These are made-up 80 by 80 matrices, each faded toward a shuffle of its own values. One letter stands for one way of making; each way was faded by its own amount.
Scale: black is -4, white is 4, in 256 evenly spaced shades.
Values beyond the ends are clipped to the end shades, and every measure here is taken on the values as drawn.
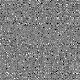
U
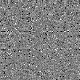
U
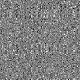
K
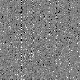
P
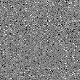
U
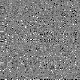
U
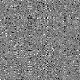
K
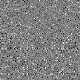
U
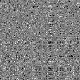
K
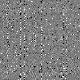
P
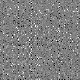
P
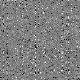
P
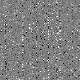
P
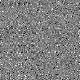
U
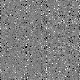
P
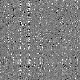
P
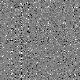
P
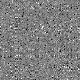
U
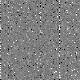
P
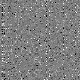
P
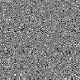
K
